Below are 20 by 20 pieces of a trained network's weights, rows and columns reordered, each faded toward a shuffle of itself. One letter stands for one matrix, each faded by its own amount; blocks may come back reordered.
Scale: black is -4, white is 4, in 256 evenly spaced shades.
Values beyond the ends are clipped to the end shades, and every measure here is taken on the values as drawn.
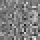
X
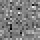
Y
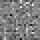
Y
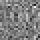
X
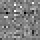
Y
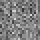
X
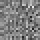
X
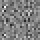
X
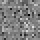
Y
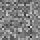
X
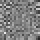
X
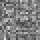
X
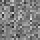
X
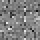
Y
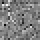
Y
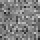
Y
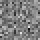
X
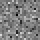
Y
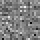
Y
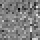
Y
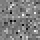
Y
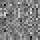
X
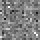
Y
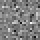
Y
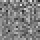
X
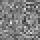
X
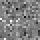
Y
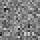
X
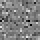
Y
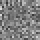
X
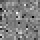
Y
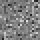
Y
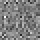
X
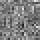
X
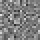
X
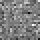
Y
